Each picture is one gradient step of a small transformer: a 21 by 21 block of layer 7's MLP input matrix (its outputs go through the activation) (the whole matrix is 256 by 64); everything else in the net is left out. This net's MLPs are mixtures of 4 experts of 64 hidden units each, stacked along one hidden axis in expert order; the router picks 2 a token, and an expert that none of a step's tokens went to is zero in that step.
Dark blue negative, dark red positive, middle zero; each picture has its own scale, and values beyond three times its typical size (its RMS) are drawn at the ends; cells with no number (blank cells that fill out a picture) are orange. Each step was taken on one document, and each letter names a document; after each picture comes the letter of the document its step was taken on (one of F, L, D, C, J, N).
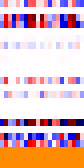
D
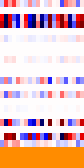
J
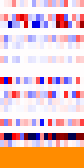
J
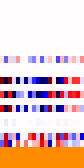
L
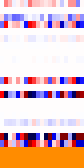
D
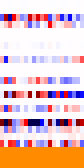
L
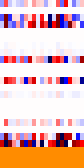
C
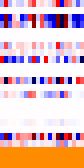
C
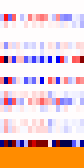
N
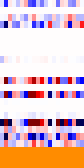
L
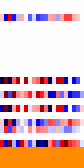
L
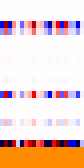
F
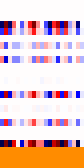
F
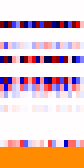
F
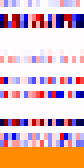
J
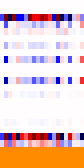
N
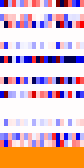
C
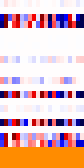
J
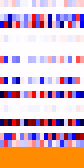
J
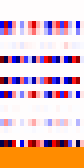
F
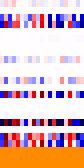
J
